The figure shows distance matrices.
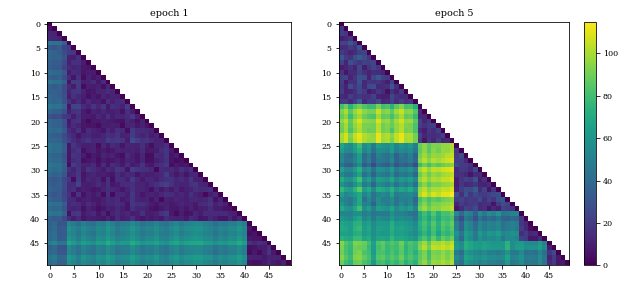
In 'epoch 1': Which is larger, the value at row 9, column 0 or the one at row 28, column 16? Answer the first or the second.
the first
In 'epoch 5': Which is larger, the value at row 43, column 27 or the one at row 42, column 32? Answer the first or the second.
the first
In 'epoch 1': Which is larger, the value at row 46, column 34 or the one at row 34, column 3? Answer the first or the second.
the first
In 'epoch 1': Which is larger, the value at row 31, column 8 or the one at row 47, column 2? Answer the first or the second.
the second
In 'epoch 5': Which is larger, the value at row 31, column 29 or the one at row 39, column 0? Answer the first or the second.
the second
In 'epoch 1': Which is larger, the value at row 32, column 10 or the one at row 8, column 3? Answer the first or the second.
the second
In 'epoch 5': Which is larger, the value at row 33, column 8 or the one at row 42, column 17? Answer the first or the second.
the second
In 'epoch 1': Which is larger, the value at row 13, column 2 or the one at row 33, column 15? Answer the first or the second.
the first
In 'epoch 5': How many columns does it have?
50
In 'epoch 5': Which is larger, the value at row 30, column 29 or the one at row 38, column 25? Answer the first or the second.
the first
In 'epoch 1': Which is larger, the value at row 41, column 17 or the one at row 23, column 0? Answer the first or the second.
the first
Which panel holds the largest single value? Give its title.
epoch 5
